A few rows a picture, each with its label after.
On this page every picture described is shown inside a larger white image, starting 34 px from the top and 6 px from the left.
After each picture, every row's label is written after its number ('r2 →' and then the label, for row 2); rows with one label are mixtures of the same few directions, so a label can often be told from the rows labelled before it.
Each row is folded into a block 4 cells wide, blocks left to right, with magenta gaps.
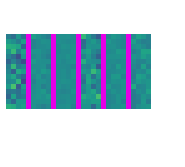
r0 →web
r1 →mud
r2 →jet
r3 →mud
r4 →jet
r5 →jet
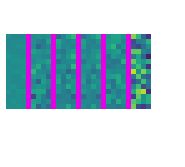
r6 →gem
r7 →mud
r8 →mud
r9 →mud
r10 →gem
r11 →mud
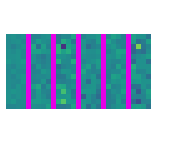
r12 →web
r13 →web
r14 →web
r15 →mud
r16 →jet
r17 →web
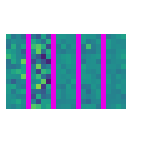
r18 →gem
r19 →web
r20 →web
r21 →web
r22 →mud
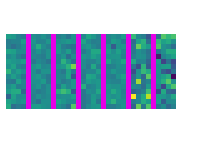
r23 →mud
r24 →web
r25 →jet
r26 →jet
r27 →web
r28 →mud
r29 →gem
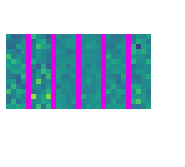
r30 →gem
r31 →mud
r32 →jet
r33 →mud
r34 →gem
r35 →web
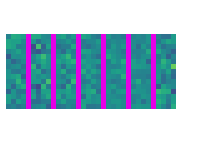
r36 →gem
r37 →web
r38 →web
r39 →mud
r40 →gem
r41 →gem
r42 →jet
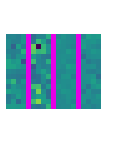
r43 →gem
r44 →web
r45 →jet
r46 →gem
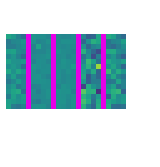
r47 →mud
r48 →web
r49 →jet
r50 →jet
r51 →mud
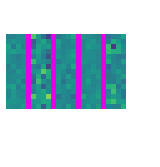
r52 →web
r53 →mud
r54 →mud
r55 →mud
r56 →web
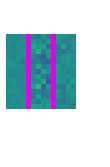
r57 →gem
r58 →web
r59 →web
